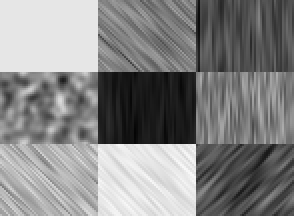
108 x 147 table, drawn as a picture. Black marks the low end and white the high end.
The table splits into 3 rows of 3 panels. Panel 1,1: very high, flat. Panel 1,2: middling, slanting down to the right. Panel 1,3: low, streaked downward. Panel 2,1: middling, blotchy, strong in contrast. Panel 2,2: very low, streaked downward, faint in contrast. Panel 2,3: middling, streaked downward. Panel 3,1: high, slanting down to the right. Panel 3,2: very high, slanting down to the right, faint in contrast. Panel 3,3: low, slanting up to the right.
